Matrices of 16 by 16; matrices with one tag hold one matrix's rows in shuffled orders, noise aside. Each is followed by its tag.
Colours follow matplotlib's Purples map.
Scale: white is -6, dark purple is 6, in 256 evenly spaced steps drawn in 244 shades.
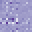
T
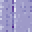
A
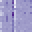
A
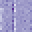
A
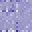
T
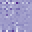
T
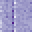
A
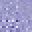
T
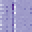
A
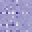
T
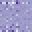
T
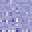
T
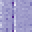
A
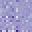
T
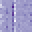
A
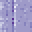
A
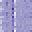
A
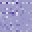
T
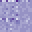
T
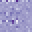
T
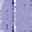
A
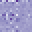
T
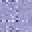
T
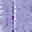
A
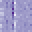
A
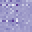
T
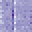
A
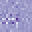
T
